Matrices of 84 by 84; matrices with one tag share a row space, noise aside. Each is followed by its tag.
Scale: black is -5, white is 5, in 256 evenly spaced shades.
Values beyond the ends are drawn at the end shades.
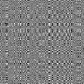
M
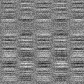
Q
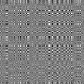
M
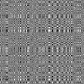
M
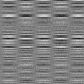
Q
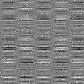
Q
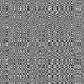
M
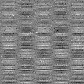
Q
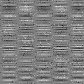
Q
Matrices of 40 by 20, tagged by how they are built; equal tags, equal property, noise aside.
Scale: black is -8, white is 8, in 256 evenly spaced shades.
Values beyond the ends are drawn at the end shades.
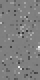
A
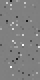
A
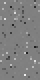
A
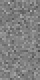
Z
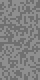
Z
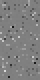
A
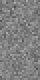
Z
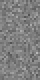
Z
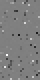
A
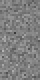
Z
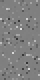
A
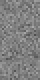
Z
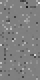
A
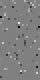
A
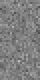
Z
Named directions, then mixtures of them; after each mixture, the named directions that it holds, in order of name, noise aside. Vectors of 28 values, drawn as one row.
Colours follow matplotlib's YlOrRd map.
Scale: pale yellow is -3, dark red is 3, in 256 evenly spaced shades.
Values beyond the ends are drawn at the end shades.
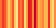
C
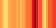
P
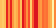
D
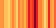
C, P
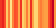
D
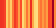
D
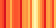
D, P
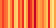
C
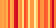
C, D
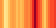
P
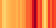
P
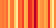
C, D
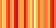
C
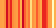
D, P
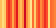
C, D
